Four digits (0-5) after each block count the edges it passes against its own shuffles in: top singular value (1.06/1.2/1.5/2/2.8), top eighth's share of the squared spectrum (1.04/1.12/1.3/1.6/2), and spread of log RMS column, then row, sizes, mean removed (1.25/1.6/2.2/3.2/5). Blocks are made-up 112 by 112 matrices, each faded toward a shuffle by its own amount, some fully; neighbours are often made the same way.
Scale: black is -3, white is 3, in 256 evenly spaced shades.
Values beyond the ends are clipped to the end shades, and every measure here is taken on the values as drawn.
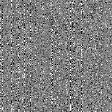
2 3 4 0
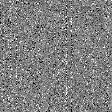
1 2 3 0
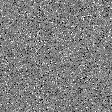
0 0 0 0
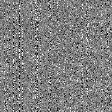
2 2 4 0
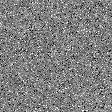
0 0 0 0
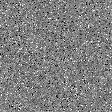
0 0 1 0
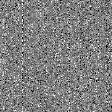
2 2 3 0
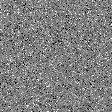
0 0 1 0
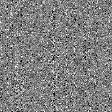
1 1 3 0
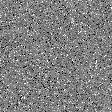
0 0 0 0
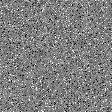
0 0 1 0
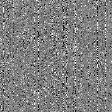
2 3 4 0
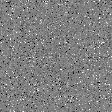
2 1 1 1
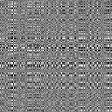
5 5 4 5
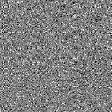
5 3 2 2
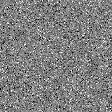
3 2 0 0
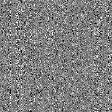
3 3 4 0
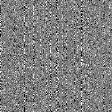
3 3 4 0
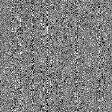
3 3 4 0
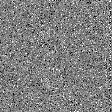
2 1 2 0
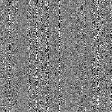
3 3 4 0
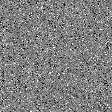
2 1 1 0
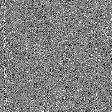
2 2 2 0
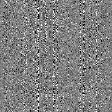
3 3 4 0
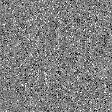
2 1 2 0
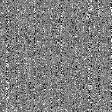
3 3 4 0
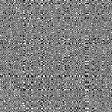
5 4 3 4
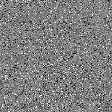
4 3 2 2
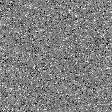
2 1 0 0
